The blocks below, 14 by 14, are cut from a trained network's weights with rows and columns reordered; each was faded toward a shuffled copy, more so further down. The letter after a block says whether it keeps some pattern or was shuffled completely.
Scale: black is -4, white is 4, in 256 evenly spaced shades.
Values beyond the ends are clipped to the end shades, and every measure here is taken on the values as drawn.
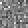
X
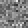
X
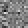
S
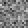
X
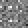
S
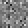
X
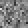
X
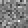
X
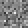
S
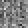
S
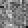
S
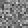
X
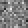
S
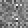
S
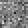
X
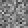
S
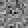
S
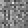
S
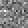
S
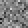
X
